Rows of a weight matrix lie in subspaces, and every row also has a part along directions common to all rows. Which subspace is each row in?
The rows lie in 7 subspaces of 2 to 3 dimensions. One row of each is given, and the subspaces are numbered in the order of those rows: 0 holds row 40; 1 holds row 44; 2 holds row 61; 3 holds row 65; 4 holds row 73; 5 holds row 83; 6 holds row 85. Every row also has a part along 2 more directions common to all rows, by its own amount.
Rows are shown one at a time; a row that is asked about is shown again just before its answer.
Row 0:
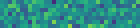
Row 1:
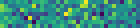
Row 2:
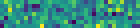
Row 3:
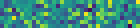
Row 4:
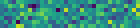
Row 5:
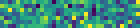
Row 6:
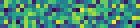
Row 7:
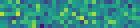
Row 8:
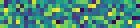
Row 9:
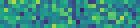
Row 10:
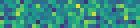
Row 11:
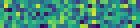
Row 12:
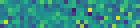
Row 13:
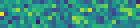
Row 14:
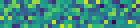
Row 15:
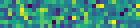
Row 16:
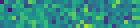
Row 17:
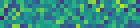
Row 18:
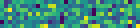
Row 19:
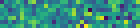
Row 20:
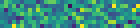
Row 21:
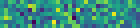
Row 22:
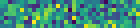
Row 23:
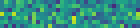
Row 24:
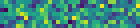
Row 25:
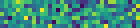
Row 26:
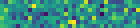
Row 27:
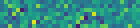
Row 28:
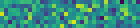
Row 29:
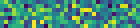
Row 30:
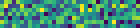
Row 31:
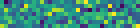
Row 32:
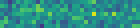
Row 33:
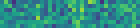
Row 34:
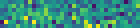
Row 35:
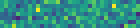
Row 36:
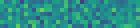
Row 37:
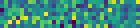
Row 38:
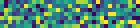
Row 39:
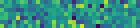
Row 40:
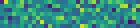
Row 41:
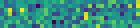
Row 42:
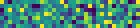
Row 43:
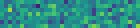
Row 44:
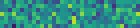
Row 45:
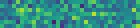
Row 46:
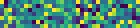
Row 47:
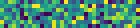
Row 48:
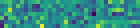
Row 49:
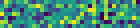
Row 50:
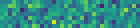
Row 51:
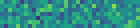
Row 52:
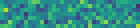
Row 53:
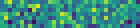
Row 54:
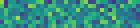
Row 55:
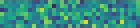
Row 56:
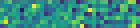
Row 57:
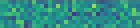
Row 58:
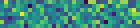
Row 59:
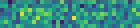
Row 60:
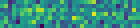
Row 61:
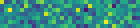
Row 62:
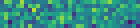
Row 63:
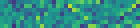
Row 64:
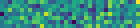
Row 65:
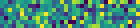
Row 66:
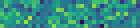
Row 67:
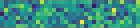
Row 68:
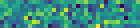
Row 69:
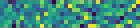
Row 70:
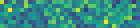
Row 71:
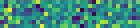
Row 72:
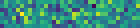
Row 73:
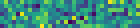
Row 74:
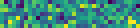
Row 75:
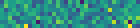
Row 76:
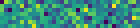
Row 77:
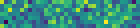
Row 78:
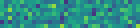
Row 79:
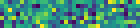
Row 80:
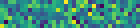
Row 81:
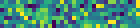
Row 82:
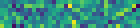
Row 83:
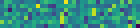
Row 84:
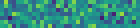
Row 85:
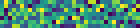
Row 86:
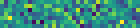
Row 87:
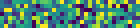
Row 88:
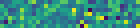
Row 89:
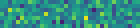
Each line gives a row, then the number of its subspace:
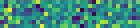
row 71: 4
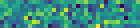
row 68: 4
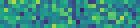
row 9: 1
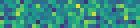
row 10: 4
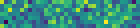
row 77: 2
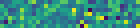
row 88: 2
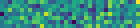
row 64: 0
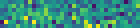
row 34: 3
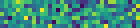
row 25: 1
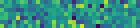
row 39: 5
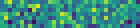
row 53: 0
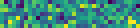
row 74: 0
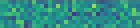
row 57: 3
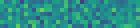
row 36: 0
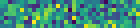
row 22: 3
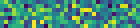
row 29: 3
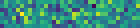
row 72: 3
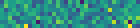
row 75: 3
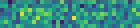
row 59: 4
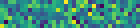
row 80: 2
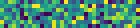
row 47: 0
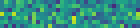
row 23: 1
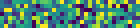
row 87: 3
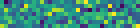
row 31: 4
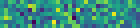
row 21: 0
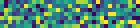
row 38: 1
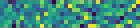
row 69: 1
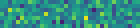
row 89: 5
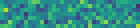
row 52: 0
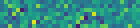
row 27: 6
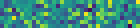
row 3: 3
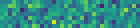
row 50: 6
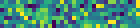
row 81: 6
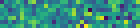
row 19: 2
